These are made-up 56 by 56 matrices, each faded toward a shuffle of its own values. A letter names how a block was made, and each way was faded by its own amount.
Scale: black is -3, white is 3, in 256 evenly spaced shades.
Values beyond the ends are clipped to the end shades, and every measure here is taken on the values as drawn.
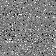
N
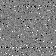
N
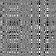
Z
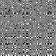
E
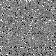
N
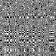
E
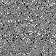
N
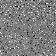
N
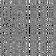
Z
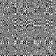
E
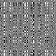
Z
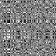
E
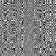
Z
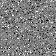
N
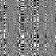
Z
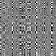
Z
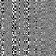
Z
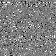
N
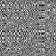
E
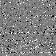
N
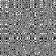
E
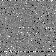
N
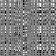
Z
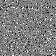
N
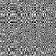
E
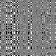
Z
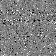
N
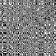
E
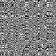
E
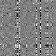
Z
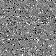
N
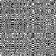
E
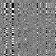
Z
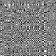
E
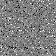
N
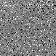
N
